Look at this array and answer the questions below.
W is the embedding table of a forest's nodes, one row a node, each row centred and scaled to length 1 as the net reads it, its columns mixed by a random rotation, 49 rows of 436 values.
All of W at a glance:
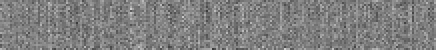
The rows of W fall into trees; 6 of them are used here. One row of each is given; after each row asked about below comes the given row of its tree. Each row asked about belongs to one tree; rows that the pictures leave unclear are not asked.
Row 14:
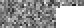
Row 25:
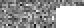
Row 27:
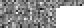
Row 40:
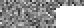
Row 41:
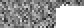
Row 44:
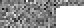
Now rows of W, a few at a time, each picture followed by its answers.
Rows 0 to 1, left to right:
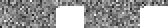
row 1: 40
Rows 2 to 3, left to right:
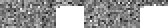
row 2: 14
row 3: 44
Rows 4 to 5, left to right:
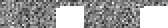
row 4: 27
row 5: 27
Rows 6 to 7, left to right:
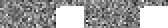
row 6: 25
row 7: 14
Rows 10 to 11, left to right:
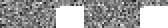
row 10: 27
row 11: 25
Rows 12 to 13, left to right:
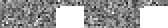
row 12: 14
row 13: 14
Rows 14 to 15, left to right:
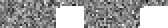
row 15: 41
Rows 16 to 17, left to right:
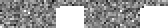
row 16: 14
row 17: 25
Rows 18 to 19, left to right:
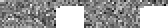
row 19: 27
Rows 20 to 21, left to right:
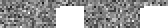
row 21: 25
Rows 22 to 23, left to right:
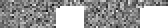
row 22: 40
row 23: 14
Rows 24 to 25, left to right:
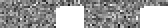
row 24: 40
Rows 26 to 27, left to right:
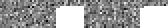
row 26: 40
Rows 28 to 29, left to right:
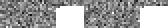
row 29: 14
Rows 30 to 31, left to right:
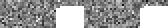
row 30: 14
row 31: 41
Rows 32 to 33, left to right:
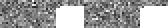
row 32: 40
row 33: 14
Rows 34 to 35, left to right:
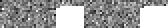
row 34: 25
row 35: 27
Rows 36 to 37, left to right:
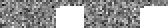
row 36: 27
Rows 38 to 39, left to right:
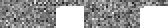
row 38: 44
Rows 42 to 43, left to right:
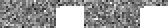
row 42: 44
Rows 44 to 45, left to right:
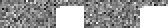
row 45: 27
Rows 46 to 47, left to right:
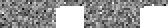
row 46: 27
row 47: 27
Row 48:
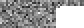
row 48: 40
